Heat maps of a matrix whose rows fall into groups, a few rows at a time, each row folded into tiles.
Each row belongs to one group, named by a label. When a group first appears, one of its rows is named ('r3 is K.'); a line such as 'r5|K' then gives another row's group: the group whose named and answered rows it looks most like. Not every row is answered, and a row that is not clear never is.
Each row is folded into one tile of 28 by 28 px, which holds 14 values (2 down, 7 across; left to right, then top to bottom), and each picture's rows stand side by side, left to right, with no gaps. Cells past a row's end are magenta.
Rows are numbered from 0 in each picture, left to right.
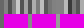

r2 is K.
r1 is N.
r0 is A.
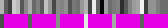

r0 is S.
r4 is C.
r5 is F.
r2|K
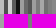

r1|N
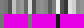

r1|F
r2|S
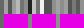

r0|A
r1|N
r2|K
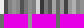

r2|A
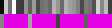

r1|C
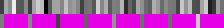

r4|K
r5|S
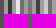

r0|A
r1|A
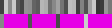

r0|N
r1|S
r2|S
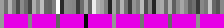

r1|N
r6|F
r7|N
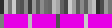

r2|S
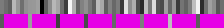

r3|S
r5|N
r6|C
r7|F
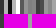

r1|C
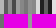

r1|K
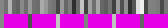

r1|S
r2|C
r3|N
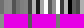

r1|A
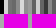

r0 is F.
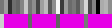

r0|C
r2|F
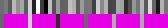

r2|S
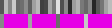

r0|N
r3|C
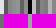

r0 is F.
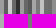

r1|N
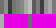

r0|C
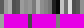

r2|N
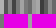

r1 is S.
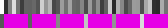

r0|F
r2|N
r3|C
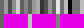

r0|A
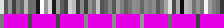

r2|S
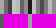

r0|S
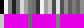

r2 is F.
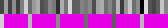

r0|C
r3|A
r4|A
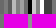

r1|N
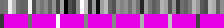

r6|C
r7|S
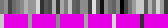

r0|C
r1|K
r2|N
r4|C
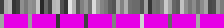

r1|K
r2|S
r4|N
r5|C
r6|S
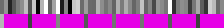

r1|A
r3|S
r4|N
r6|F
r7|S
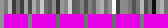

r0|K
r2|N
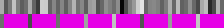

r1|S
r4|C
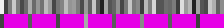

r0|F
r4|A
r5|N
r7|S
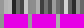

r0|K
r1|K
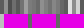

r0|C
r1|S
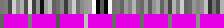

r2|A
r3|K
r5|A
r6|N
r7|K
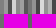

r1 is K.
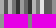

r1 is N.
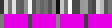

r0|N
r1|F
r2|N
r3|S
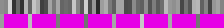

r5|C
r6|K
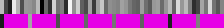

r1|K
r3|A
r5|S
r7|N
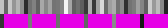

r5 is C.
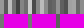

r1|F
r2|S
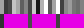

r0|S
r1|A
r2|F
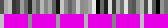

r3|K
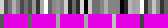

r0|F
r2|K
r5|F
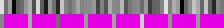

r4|K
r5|C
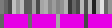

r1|A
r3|A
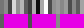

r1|A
